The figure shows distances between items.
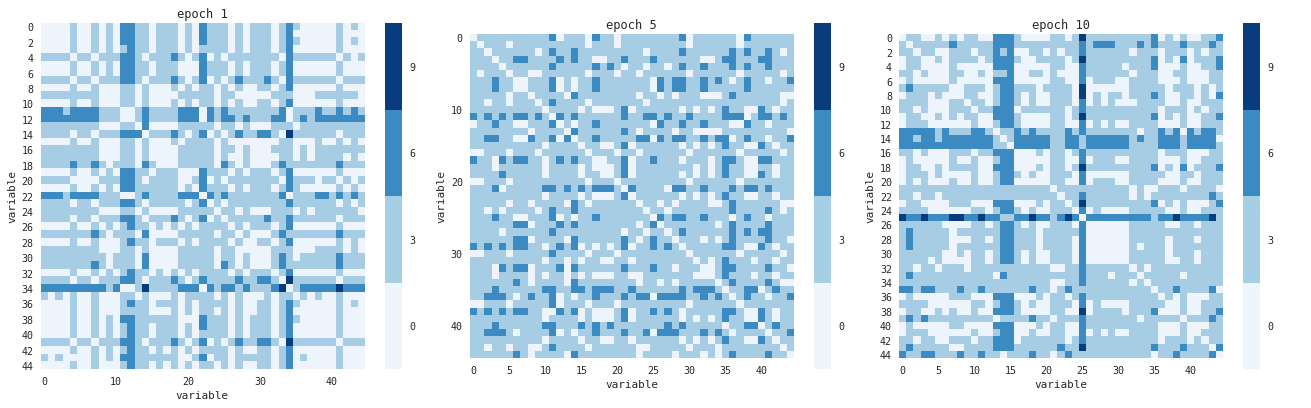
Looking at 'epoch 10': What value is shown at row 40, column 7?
3
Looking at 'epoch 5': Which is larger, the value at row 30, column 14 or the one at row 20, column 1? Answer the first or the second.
the first
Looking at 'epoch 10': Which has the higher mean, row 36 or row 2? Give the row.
2
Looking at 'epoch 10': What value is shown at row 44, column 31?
3
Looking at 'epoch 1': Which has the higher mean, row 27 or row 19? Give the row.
27
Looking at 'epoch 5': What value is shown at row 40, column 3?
6
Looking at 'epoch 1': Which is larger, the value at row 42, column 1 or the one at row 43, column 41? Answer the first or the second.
the second
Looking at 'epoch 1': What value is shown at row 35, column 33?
3
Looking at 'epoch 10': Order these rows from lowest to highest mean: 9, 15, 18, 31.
31, 9, 18, 15
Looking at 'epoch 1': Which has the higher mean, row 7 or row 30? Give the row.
7
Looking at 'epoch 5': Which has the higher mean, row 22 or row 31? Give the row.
31
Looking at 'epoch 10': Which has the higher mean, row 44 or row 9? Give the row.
44
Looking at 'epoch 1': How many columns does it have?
45
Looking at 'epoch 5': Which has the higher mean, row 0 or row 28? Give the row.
28
